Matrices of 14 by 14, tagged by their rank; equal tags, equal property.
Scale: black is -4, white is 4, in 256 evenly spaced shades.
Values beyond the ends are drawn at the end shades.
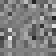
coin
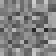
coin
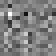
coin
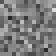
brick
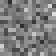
brick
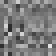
coin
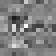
coin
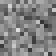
brick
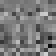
coin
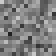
brick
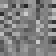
coin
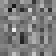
coin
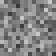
brick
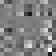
coin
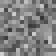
brick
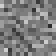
brick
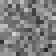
brick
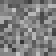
brick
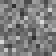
brick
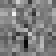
coin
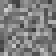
brick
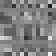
coin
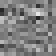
coin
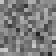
brick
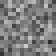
brick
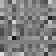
coin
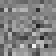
coin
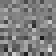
coin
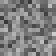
brick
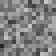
brick
